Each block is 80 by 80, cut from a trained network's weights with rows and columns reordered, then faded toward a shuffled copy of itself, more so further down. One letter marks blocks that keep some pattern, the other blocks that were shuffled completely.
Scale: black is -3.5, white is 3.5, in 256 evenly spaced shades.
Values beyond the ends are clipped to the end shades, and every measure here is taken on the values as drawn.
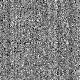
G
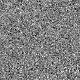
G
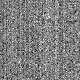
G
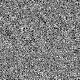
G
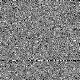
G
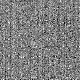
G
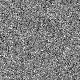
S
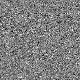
G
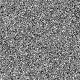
S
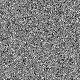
S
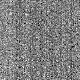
G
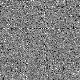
G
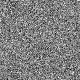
S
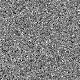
G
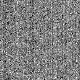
G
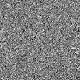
G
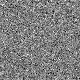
S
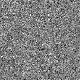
G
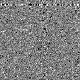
G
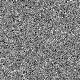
S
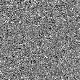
G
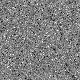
S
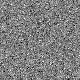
S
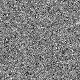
S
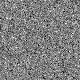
S
